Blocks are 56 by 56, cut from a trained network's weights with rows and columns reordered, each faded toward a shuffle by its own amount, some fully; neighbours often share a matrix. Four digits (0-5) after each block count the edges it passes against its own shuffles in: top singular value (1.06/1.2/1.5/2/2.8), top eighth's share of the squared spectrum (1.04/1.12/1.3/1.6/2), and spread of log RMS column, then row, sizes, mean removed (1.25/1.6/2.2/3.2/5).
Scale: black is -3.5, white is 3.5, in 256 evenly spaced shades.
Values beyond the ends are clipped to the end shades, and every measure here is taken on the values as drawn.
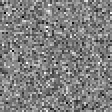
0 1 0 0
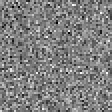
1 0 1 0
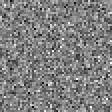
0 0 0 0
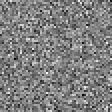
2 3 1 0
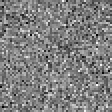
1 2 0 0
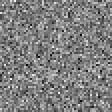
0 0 0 0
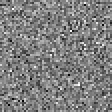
0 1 0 0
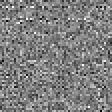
3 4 2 2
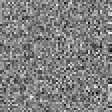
3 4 2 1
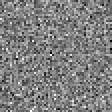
1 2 0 0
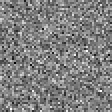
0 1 0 0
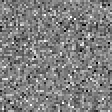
0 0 0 0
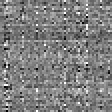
3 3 3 0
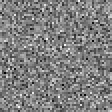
0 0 0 0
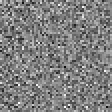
3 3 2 1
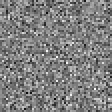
2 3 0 1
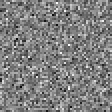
0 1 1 0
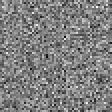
3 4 2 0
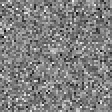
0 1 0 0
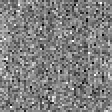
2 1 1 0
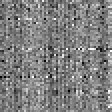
4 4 0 3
